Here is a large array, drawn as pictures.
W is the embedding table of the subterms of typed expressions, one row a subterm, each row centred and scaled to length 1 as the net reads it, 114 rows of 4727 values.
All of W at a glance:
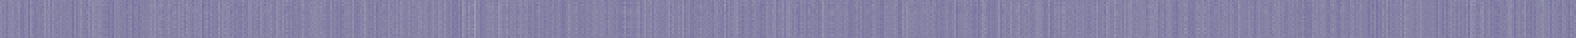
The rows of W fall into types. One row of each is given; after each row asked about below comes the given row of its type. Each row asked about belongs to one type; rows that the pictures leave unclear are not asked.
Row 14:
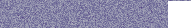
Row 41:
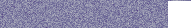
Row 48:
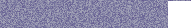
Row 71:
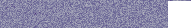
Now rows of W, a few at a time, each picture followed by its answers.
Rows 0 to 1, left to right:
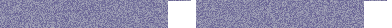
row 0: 14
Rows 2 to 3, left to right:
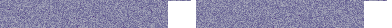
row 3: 71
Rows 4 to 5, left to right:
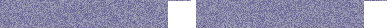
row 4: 14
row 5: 14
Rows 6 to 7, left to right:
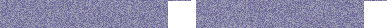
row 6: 48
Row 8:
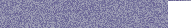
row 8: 14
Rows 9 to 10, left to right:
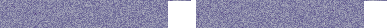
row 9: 71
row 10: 41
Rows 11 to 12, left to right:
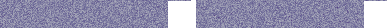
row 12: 14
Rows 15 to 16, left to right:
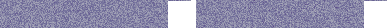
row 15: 14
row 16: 48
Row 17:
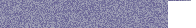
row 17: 14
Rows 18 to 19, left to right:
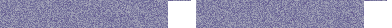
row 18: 48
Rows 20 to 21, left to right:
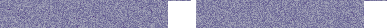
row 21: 48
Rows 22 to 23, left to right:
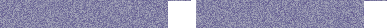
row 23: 48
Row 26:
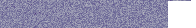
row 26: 71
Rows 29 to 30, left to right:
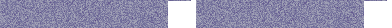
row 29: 48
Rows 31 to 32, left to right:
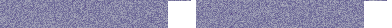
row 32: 71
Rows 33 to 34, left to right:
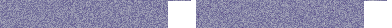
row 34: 41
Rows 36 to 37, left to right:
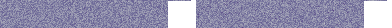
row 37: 41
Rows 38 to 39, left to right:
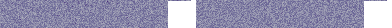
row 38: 48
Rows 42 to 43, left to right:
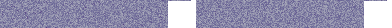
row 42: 41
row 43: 48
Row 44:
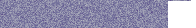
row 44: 14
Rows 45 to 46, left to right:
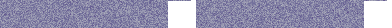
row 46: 14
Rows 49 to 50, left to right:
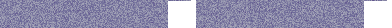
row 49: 14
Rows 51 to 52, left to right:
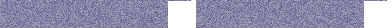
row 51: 48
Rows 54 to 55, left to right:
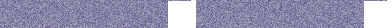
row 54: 41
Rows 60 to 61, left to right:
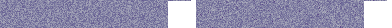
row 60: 48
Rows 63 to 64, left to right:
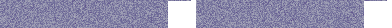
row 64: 48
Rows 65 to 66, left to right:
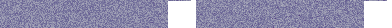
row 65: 14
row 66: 71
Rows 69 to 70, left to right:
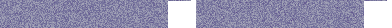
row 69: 14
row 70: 48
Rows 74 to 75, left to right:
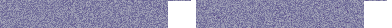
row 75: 14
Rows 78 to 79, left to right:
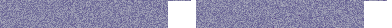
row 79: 71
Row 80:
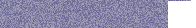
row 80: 14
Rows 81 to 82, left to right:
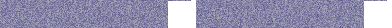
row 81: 48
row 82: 48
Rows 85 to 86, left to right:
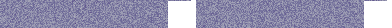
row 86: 14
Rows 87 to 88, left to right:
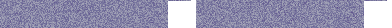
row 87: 14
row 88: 48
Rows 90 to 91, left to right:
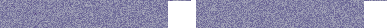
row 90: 71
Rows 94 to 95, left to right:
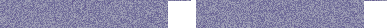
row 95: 14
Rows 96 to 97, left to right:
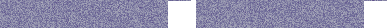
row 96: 48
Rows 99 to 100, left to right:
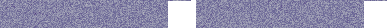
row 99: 71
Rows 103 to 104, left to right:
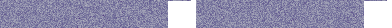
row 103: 71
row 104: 48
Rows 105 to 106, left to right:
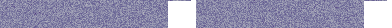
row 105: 71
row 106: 48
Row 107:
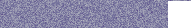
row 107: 14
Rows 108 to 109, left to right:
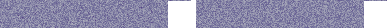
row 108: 14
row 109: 48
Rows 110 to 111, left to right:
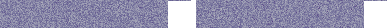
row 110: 48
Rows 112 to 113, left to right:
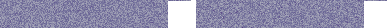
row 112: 14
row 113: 41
